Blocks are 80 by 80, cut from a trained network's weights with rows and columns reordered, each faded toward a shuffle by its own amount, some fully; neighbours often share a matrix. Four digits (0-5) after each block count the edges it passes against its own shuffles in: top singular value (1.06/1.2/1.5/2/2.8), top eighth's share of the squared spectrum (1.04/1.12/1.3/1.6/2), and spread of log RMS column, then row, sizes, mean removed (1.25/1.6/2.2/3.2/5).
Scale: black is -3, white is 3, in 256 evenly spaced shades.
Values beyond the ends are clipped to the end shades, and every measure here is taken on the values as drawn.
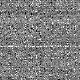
3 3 3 1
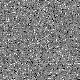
0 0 0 0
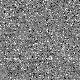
1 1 1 0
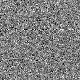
2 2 0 1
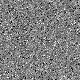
1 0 0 0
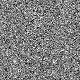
2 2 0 0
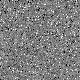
0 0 0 0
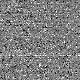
2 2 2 1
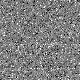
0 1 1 0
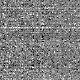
3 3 3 1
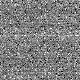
2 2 2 0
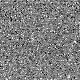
1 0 0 0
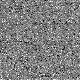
1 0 0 0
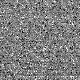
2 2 1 0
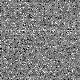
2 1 1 0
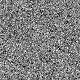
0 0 0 0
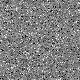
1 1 0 0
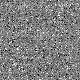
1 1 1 0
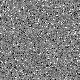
0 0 0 0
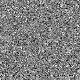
2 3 0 1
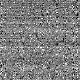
3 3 3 1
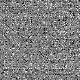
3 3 2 1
